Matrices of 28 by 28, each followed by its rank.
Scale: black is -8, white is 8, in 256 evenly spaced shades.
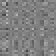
three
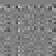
three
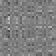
three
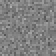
full rank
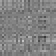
three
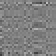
three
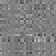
three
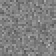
full rank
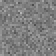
full rank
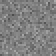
full rank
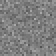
full rank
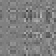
three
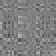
three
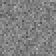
full rank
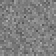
full rank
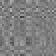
three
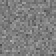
full rank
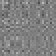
three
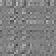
three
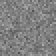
full rank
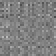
three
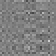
three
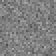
full rank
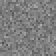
full rank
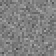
full rank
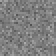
full rank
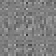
three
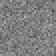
full rank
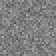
full rank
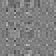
three
